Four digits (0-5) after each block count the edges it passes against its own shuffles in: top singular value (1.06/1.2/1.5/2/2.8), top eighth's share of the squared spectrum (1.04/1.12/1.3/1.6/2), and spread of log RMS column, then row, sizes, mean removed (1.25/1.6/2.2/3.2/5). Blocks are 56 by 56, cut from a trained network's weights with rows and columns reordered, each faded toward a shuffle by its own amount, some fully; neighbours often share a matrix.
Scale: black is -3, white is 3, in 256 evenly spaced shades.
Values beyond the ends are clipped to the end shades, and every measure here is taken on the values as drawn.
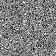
0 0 0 0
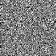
2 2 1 1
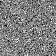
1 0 0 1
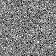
0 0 0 0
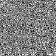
3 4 1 3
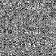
3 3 0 2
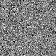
2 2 0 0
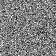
0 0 0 0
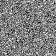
1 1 0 0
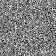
0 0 0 0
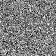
0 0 0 0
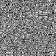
3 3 1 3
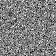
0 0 0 0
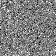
0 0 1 0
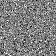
0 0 0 0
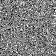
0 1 0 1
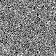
1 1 0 0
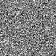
1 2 0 1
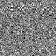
3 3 0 2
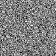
2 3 0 2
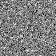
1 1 0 0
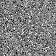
1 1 0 0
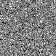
1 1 0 0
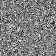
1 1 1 0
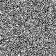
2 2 0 0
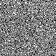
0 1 0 0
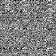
3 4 1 3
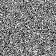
1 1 0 0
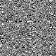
2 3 2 2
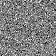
1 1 0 0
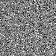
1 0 0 0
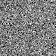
2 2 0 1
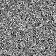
1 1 0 0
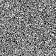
1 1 0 0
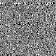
2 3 2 2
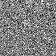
0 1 0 0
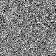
2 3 1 1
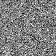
1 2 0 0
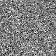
1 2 0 0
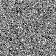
0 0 0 0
